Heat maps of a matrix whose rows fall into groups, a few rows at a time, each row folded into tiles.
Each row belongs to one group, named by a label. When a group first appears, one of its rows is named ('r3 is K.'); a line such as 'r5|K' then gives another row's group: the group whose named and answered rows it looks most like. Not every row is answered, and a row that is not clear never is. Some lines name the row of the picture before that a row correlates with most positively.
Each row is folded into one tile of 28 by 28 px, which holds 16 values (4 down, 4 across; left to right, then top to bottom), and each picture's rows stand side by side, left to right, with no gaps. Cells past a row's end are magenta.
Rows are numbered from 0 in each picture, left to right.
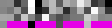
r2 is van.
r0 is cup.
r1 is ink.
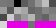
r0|cup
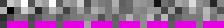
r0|van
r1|van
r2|van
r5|cup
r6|van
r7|cup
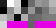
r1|van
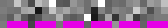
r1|van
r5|van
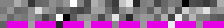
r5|cup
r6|cup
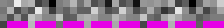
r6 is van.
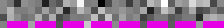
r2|van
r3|cup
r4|cup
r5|van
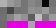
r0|ink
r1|cup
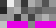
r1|ink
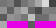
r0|cup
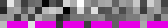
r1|cup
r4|van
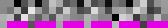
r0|cup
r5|ink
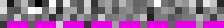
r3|ink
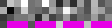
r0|van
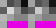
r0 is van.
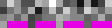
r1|van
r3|ink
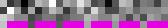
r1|van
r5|cup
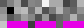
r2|ink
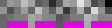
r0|van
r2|van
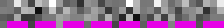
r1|van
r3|cup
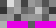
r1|cup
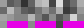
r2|ink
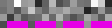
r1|ink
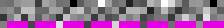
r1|ink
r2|cup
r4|cup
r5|van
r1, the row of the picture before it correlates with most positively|1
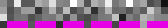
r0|ink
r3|van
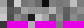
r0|ink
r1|cup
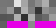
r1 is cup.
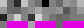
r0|ink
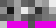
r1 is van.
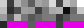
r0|ink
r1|van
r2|van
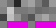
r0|cup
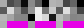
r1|cup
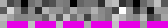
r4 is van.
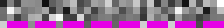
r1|cup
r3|van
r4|van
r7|van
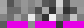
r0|ink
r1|cup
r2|ink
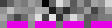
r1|cup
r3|van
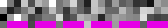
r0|ink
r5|ink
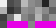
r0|ink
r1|cup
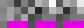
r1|van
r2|van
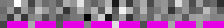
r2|van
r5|ink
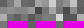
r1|van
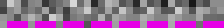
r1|cup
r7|ink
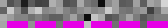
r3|cup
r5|van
